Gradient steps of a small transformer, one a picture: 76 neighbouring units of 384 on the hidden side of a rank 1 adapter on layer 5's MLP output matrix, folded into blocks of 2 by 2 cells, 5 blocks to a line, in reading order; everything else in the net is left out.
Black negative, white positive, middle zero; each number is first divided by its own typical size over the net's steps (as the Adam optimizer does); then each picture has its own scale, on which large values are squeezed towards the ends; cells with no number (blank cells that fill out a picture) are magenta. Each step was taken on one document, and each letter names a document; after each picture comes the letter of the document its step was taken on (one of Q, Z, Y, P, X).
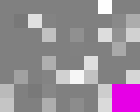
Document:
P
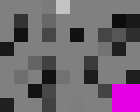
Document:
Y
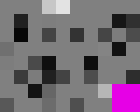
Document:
Y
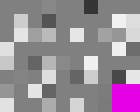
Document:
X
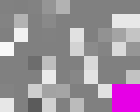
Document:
Y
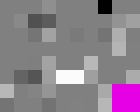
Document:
P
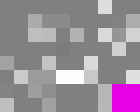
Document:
P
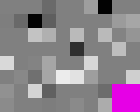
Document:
P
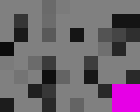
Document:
Y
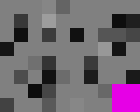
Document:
Y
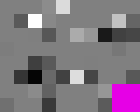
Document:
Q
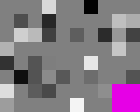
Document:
X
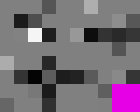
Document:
Q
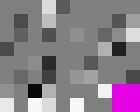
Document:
Y
